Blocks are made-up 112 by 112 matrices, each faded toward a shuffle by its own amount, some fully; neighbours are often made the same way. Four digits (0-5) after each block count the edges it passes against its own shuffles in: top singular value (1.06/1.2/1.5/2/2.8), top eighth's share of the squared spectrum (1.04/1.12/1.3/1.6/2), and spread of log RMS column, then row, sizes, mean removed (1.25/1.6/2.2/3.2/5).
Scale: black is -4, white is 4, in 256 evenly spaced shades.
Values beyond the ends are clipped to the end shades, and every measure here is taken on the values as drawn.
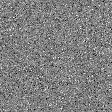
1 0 0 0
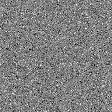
3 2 0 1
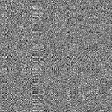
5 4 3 3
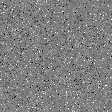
0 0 0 0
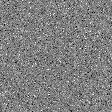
0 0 0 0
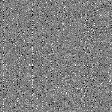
4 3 3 1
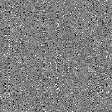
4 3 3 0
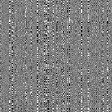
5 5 4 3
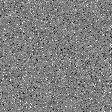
1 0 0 0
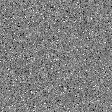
1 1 0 0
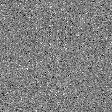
0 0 1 0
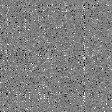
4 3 2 2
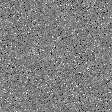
0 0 0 0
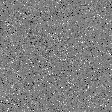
0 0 0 0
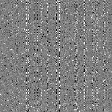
5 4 3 2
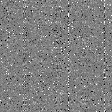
4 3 2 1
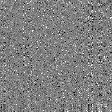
4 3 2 1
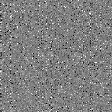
3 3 2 1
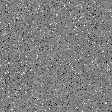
2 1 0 0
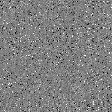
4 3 1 1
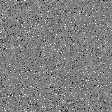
2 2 0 1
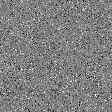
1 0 0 0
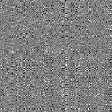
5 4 3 3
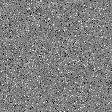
1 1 0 0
